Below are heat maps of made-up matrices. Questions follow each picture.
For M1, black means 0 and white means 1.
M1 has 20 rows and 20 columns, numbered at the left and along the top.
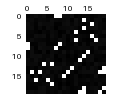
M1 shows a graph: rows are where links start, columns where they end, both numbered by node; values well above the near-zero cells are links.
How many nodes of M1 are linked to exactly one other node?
10
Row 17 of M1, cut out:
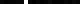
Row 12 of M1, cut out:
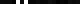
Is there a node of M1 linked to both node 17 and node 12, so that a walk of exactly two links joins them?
yes
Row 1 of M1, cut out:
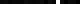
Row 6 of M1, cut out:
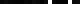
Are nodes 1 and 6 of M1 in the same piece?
no
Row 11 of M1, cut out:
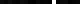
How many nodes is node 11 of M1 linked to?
1
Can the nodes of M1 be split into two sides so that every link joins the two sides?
no
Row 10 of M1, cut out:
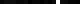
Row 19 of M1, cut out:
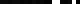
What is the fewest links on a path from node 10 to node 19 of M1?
2
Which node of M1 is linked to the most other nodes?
node 14
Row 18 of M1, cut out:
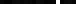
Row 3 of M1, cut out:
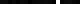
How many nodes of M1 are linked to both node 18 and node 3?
1
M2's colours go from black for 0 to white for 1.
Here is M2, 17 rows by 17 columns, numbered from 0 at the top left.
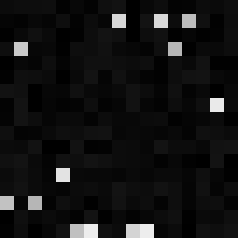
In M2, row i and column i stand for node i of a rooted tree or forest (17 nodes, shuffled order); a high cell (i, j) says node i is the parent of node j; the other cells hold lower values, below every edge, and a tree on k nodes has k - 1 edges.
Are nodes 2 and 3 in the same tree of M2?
no
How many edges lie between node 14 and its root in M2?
0
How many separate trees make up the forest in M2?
4
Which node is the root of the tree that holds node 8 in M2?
3
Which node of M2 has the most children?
16
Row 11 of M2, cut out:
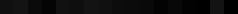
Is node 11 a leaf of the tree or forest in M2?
yes
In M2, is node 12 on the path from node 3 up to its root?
no
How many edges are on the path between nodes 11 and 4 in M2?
4
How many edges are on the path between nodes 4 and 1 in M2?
3
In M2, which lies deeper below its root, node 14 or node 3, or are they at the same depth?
the same depth
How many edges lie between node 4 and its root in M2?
2
